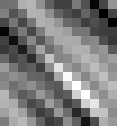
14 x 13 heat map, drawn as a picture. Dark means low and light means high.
The halves do not mirror each other. The ninth with the lowest average is the top right. Overall the values sit about 50% of the way up the scale. Streaks slant down to the right.
